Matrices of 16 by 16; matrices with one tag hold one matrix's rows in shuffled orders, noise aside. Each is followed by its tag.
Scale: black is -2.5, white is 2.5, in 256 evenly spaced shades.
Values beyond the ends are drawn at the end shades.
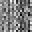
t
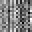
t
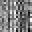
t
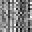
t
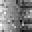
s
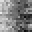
s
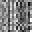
t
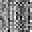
t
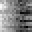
s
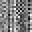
t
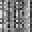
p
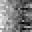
s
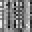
p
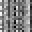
p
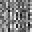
t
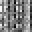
p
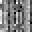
p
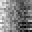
s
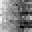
s
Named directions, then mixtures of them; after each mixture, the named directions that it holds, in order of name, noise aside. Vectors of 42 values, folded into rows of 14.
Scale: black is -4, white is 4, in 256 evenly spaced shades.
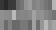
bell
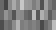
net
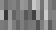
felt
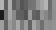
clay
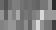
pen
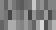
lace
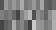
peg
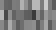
felt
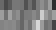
pen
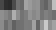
bell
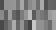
peg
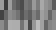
clay, lace, pen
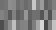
lace, peg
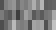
lace, peg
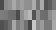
peg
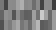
net, pen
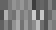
felt, net, pen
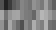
bell, felt, pen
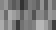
net, pen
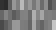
bell, net, peg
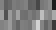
pen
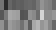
bell, clay, pen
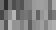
bell, clay, lace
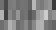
felt, lace, pen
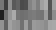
bell, clay, lace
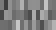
clay, net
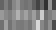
clay, felt, pen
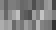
peg, pen
